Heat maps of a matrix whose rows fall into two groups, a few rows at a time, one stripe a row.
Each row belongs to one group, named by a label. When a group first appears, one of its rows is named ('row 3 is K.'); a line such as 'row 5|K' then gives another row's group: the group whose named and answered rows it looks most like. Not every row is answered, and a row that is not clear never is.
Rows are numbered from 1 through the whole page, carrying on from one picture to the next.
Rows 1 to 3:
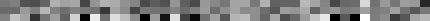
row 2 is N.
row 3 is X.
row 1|X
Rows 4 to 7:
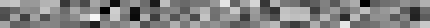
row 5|N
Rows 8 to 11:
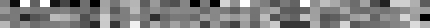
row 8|N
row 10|X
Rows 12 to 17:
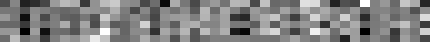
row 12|X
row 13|N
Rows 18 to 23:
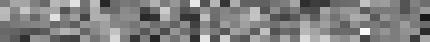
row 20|X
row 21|N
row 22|X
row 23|N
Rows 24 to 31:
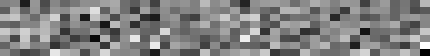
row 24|N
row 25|N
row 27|N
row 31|X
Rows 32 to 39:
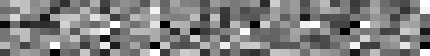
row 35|X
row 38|X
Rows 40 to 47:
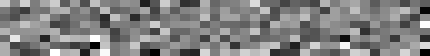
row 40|X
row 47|X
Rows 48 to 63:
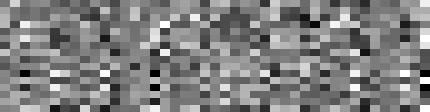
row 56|X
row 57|N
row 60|X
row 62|X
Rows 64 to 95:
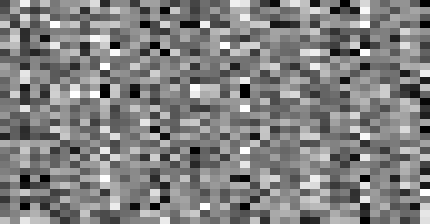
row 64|N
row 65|X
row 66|N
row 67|X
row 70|X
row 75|N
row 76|N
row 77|N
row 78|X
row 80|X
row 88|X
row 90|X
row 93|N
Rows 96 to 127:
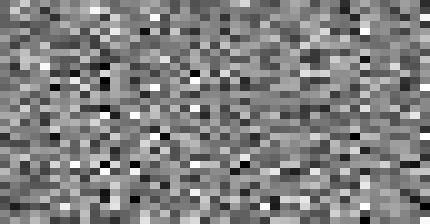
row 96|N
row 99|X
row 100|X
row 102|N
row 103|N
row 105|N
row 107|N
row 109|X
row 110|N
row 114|X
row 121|X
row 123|N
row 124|N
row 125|X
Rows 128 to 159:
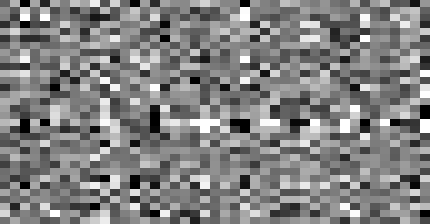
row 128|N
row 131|X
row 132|X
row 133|X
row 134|N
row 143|X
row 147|X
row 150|N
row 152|X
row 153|N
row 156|N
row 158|X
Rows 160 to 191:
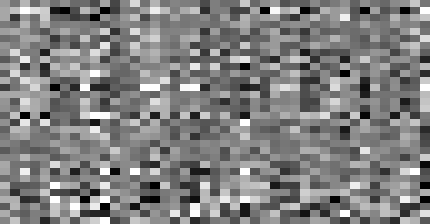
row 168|N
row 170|N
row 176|N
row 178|N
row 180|X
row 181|X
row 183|X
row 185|N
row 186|X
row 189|N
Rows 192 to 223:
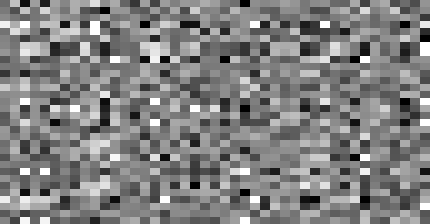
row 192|N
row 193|N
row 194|X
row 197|X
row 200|X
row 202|X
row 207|N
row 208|N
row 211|X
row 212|N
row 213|N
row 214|X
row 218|N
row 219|N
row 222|X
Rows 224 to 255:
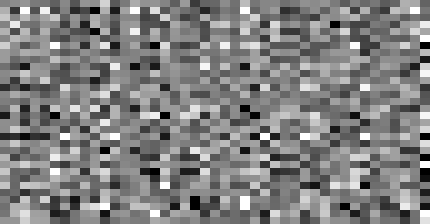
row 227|X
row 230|X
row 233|N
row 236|X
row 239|N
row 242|X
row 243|X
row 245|N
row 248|X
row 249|X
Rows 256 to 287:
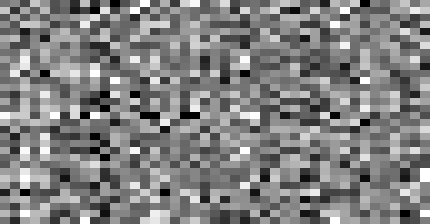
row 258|N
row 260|X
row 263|N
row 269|N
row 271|N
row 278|N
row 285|N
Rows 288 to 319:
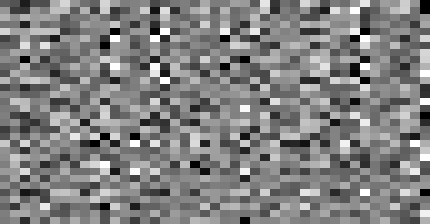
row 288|X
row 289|X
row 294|N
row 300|X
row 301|X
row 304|X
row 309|N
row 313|N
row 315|X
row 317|N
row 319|N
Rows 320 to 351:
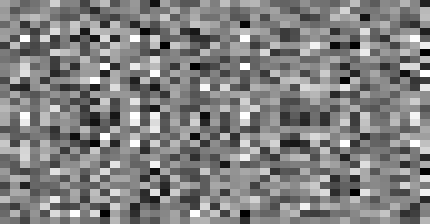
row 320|X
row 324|X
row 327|X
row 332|N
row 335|X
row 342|N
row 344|X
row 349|N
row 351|N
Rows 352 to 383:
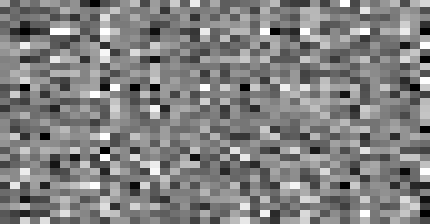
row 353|X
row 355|X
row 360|X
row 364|N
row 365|N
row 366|N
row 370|X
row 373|N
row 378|N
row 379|N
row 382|X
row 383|N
